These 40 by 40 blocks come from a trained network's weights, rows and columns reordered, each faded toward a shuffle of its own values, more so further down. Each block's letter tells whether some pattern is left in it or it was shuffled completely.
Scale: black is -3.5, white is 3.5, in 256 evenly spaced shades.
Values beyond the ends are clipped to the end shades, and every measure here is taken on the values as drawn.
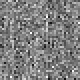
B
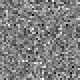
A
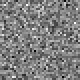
A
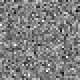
A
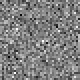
A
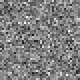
B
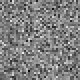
B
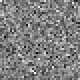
A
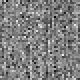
B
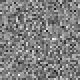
B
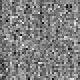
B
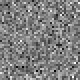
A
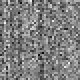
B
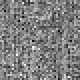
B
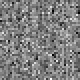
B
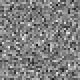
A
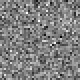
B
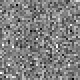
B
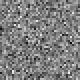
A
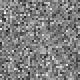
A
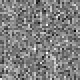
B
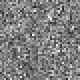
A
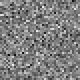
A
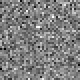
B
